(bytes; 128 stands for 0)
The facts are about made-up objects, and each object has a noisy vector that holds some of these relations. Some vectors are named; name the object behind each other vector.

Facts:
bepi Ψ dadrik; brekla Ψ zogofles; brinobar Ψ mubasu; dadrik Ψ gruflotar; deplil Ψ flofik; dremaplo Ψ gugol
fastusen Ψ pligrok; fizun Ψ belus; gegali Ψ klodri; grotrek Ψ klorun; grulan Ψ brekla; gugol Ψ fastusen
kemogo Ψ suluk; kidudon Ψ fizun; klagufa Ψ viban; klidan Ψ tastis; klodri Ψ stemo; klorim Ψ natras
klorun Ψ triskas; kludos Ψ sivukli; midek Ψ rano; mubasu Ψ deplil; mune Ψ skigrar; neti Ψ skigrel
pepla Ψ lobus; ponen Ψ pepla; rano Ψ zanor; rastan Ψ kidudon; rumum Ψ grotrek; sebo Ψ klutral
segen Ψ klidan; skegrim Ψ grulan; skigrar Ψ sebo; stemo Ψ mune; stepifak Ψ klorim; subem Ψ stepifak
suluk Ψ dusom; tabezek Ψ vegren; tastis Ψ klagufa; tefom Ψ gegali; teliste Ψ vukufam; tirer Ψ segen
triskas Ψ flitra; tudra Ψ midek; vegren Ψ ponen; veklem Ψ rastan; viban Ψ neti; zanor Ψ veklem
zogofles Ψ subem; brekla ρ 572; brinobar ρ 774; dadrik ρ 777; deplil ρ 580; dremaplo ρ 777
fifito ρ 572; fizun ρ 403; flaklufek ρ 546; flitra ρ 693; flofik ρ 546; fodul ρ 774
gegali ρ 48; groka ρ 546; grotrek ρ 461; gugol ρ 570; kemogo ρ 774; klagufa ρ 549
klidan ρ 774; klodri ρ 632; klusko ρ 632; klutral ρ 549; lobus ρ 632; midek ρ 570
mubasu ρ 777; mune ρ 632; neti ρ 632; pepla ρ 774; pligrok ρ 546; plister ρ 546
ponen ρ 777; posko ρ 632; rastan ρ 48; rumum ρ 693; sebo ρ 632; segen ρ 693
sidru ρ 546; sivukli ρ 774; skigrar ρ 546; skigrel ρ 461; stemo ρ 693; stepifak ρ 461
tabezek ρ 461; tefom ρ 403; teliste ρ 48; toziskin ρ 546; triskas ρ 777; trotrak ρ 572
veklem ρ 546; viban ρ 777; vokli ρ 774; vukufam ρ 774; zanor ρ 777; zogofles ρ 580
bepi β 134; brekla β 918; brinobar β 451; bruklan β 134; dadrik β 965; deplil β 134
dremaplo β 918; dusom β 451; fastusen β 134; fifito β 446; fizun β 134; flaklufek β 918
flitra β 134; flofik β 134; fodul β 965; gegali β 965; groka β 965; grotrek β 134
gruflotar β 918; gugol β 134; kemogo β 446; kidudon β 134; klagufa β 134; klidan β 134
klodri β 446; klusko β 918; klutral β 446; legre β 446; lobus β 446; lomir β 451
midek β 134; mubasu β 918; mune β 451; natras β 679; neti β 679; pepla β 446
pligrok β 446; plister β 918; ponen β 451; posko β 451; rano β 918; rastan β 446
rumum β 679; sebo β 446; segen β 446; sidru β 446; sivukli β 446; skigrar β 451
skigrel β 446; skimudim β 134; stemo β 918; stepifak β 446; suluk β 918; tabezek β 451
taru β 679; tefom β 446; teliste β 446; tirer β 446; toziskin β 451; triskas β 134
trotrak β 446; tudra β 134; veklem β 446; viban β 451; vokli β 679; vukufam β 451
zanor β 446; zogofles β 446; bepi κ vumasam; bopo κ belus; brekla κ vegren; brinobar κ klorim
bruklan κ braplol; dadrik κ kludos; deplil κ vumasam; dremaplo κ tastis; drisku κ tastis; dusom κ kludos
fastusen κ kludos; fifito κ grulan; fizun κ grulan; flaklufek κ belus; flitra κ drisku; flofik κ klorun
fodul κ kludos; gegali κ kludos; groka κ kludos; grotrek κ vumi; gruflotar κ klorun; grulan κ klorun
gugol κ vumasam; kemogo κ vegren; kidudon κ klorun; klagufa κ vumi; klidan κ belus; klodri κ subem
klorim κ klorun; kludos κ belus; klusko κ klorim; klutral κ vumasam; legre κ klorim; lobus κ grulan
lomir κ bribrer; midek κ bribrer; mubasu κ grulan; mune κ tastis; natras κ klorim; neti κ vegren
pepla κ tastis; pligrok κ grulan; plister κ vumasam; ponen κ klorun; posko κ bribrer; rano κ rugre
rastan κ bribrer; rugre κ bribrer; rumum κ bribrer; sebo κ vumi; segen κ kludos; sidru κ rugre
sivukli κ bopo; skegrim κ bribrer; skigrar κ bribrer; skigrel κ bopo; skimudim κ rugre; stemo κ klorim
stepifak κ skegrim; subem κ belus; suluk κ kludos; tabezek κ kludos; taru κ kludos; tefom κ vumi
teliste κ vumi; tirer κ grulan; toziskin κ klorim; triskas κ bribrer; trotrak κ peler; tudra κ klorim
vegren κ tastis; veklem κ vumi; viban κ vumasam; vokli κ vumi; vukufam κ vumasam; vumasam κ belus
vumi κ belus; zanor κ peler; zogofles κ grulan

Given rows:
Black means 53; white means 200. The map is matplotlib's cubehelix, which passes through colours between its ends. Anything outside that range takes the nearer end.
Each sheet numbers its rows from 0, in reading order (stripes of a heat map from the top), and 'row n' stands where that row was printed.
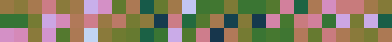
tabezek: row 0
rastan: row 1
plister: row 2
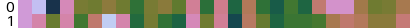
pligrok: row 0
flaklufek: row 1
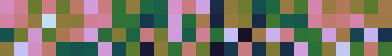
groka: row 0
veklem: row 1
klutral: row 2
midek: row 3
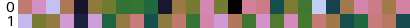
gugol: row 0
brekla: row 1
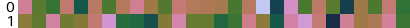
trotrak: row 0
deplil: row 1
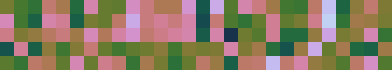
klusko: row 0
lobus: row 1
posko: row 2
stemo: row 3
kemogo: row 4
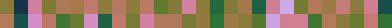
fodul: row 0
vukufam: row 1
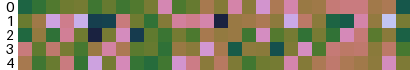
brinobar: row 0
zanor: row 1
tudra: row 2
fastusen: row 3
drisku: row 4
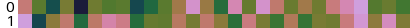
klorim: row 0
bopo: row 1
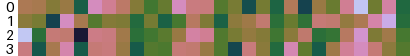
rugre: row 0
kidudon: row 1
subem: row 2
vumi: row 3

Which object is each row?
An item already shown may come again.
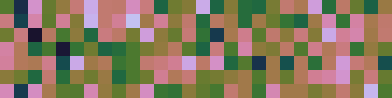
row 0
gegali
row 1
klodri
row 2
tirer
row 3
natras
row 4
skegrim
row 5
klorun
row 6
sivukli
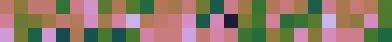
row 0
bepi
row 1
posko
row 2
grulan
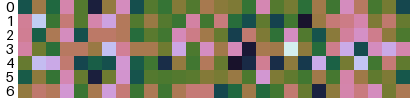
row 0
tudra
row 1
sidru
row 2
vumi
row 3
neti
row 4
midek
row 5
tudra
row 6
grotrek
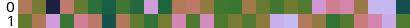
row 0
fizun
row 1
dremaplo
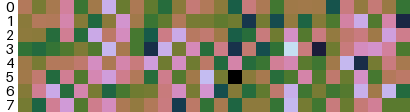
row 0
bepi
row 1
rano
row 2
tastis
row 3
klagufa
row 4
mune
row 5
segen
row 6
triskas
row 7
teliste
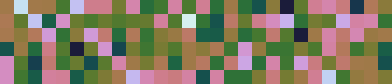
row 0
skigrar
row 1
dadrik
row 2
grotrek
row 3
tudra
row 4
fifito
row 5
lobus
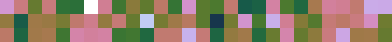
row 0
skigrel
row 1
klidan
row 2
kludos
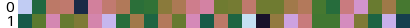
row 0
subem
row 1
klutral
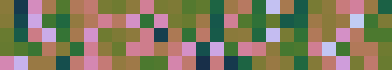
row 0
vokli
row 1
tefom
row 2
teliste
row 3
klusko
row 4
stepifak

